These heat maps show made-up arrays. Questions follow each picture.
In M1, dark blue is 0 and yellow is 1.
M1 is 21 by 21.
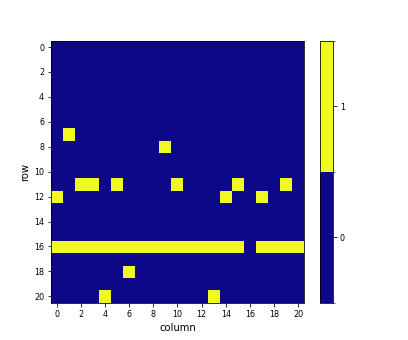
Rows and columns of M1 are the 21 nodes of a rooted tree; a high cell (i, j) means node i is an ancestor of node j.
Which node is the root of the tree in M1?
16
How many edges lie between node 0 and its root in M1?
2
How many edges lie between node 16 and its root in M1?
0
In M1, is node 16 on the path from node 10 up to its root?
yes
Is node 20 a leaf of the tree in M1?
no
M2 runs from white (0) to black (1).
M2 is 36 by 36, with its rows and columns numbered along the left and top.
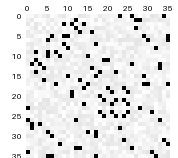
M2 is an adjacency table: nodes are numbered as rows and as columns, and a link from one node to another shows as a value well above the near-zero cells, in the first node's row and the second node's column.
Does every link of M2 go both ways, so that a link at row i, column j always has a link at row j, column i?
yes
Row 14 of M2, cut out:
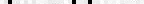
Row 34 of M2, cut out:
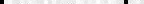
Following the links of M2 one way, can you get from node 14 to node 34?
yes
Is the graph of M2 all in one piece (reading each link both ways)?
yes
